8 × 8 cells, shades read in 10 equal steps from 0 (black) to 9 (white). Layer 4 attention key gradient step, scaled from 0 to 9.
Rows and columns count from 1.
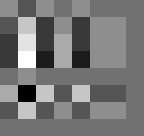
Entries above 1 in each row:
8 8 8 6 8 7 8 8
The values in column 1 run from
2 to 6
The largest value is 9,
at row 4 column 2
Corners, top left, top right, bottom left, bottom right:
5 4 4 4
